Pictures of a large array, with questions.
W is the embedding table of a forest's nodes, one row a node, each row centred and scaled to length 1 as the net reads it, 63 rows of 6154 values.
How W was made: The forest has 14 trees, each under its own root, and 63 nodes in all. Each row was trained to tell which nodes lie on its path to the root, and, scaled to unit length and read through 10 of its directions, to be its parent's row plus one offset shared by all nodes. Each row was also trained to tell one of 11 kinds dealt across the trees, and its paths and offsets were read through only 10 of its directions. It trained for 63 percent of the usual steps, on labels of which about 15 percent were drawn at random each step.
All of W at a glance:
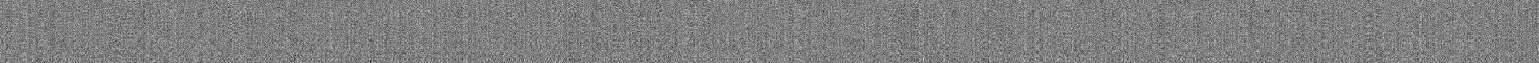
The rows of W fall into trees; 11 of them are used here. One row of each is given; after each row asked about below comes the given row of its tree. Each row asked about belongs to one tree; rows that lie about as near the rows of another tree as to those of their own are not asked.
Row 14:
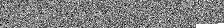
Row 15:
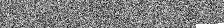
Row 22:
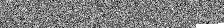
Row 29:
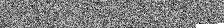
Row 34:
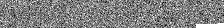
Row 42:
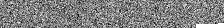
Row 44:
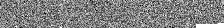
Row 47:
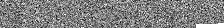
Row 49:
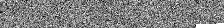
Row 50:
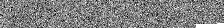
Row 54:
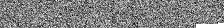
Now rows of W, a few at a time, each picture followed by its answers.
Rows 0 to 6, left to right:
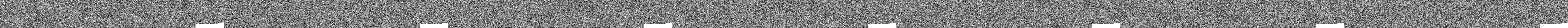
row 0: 29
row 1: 42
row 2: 29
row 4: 50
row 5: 44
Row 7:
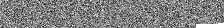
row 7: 54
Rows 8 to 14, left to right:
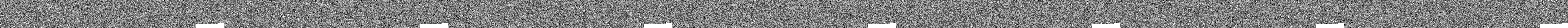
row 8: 29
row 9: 50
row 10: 54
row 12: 42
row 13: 47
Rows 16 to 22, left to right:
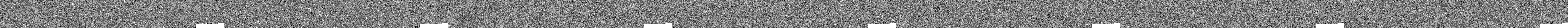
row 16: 14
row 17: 54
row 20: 14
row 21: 44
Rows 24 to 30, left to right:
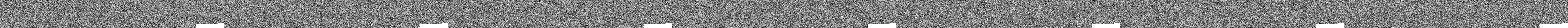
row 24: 44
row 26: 50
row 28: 54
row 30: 50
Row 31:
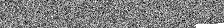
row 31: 49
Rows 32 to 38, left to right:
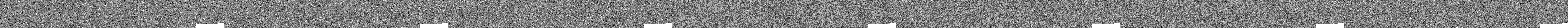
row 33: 50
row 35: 49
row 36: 22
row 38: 42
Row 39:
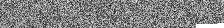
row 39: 44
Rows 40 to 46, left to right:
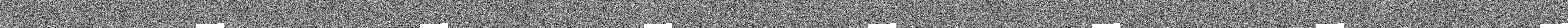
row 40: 44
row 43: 34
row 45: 50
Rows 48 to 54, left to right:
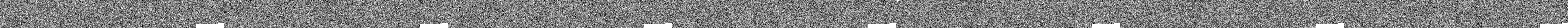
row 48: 47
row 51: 29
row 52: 54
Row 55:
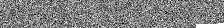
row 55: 42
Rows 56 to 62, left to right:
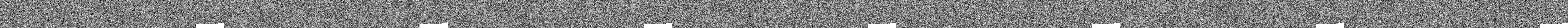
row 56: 14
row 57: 29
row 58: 47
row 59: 47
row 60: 47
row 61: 49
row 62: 22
